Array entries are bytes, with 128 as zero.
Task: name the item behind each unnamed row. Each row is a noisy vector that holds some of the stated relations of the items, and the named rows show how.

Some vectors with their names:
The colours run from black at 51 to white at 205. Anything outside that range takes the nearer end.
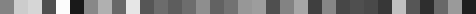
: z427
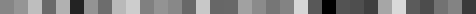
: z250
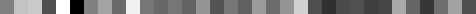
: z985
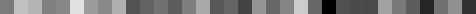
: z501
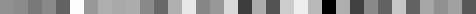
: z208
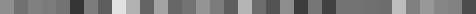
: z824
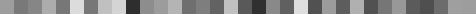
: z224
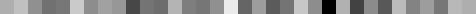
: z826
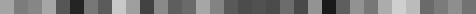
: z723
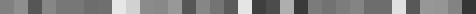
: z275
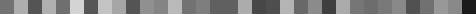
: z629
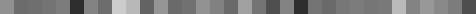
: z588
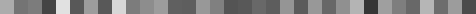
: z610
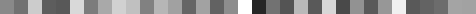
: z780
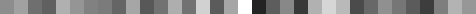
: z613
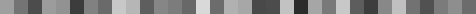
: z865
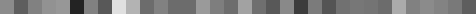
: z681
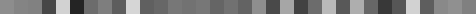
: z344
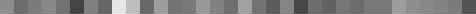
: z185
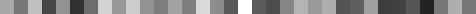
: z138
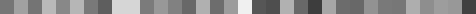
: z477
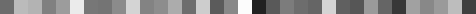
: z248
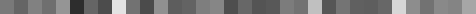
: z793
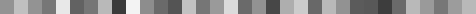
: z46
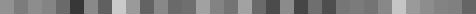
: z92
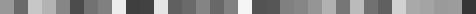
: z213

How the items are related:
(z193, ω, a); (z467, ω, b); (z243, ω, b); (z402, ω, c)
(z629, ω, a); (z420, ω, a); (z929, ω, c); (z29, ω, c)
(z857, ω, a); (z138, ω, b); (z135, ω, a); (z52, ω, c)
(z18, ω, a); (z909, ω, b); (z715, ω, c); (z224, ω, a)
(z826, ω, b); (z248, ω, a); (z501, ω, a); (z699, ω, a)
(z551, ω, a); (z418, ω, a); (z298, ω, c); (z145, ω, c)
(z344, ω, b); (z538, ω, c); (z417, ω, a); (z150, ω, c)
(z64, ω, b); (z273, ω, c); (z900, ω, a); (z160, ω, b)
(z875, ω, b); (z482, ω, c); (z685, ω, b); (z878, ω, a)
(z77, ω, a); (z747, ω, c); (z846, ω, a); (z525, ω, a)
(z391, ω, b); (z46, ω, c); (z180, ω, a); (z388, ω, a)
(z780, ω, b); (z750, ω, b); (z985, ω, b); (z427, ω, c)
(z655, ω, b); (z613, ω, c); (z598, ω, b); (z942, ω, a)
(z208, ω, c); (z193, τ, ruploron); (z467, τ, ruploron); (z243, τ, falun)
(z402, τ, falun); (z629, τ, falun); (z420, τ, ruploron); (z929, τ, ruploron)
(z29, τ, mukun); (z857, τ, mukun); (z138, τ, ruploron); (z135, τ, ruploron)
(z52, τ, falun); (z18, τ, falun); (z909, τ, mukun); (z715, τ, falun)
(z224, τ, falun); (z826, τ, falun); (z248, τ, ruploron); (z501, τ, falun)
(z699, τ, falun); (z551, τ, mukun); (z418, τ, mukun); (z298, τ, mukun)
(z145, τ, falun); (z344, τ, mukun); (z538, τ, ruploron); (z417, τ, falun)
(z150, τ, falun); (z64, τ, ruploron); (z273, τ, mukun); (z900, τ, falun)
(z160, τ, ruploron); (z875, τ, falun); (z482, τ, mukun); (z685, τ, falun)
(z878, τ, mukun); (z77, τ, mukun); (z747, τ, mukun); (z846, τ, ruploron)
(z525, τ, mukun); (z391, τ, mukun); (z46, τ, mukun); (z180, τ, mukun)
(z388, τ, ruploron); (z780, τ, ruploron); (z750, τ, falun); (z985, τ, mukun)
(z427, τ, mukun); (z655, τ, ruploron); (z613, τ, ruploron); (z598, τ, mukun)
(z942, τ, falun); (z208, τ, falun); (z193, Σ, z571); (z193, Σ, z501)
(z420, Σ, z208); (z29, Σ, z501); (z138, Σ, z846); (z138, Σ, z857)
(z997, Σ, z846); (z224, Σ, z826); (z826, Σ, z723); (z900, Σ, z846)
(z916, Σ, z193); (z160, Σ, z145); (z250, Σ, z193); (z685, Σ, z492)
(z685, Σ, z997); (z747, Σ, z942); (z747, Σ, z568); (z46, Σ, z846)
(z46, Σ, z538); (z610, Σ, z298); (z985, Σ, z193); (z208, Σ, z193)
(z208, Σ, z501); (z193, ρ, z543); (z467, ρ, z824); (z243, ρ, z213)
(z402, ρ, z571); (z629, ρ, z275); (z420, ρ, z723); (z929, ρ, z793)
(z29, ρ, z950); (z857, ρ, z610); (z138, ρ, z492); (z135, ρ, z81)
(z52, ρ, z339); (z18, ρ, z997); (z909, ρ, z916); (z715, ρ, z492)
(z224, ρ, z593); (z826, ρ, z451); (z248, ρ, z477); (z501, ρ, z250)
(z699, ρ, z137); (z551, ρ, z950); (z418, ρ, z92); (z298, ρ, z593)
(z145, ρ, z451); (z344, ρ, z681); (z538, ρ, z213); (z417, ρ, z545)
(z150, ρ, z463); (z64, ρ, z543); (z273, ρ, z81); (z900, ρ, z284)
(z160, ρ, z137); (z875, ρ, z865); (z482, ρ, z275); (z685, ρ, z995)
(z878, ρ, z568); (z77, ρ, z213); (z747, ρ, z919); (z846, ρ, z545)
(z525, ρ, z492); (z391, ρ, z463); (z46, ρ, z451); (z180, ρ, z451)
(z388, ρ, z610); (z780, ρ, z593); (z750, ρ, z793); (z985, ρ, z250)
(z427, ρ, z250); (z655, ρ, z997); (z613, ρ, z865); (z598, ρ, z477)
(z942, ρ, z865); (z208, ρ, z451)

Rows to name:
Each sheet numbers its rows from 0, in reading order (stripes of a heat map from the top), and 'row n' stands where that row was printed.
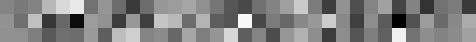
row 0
z900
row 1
z160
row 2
z451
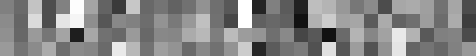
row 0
z64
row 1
z388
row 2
z545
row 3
z593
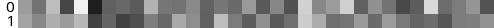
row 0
z747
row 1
z997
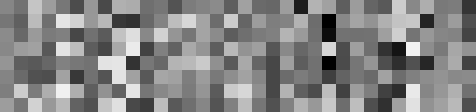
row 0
z543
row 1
z417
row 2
z916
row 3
z391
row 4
z715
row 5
z81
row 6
z598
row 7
z77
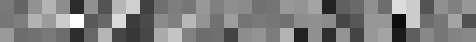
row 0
z950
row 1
z150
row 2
z699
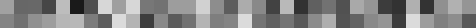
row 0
z525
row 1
z463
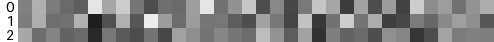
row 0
z145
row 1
z482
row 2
z137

